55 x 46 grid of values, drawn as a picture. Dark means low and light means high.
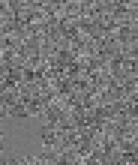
The halves do not mirror each other. There is no overall slope. In the bottom left lies a patch that is calmer than the rest. The bottom left is the smoothest part. No regular stripes run through it. The histogram is bell-shaped.
